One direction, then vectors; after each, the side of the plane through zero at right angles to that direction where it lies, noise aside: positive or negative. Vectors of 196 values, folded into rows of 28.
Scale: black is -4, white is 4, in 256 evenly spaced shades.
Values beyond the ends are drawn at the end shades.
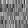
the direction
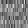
negative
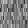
positive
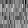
negative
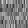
positive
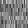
positive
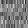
negative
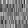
positive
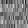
negative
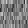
positive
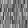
positive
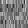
positive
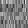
positive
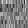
positive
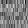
negative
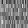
negative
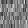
negative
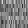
positive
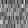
negative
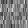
negative
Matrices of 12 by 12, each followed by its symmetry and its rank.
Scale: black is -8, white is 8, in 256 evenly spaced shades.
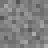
symmetric, full rank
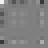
symmetric, rank one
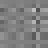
neither, rank one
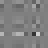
neither, rank one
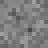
symmetric, full rank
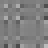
symmetric, rank one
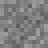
symmetric, full rank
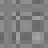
symmetric, rank one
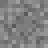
symmetric, full rank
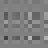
neither, rank one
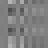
neither, rank one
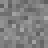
neither, full rank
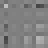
symmetric, rank one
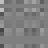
neither, rank one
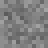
neither, full rank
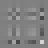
symmetric, rank one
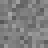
neither, full rank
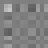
symmetric, rank one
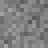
neither, full rank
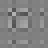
symmetric, rank one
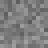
neither, full rank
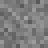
neither, full rank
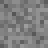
symmetric, full rank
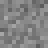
neither, full rank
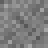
symmetric, full rank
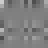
neither, rank one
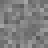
symmetric, full rank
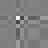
symmetric, rank one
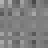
neither, rank one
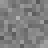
symmetric, full rank
